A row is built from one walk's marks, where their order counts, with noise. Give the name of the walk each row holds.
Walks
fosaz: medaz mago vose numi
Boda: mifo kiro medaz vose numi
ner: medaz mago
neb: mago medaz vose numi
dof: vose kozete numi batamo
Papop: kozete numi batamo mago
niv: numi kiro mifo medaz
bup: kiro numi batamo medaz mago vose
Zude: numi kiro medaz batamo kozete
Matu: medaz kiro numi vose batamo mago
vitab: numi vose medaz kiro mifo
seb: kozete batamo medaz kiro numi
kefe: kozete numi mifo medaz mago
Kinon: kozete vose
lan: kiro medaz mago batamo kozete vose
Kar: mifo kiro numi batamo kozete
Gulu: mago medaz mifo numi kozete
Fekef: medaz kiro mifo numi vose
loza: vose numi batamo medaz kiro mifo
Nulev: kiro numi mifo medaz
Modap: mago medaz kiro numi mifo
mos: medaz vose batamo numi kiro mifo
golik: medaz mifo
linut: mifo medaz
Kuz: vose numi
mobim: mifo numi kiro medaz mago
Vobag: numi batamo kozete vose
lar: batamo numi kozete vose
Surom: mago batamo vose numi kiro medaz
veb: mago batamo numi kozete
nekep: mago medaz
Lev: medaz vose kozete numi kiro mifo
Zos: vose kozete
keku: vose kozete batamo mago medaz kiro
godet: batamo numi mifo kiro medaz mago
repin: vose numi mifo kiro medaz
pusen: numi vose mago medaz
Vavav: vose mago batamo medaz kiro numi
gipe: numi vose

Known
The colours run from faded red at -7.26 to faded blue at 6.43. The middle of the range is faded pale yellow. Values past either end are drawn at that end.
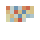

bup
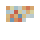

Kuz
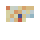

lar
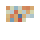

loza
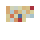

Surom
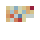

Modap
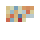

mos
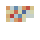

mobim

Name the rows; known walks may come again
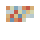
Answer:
repin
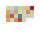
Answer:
nekep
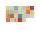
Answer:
ner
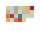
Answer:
Gulu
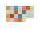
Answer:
mobim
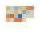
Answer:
kefe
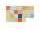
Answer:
lar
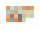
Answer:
dof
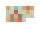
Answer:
Kuz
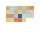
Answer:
Papop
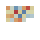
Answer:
niv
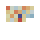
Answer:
godet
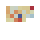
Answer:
veb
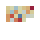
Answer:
neb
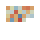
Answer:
loza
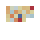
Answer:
Surom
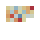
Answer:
Modap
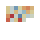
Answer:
golik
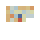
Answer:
seb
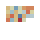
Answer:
mos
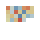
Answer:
bup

